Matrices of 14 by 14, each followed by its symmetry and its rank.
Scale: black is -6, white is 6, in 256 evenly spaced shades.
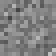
symmetric, full rank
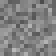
neither, full rank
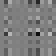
neither, rank one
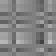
neither, rank one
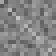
symmetric, full rank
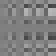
neither, rank one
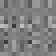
neither, rank two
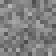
neither, full rank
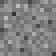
symmetric, full rank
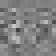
neither, rank two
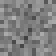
neither, full rank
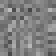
neither, rank three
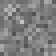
symmetric, full rank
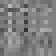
neither, rank three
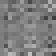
neither, rank three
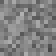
neither, full rank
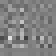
neither, rank two
